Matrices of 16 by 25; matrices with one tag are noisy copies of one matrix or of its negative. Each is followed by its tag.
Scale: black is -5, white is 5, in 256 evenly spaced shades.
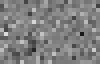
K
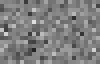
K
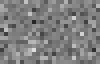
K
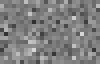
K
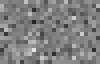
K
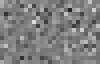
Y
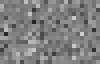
K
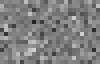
K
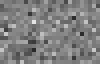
K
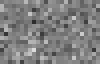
K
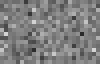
K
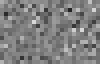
Y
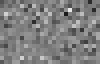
Y
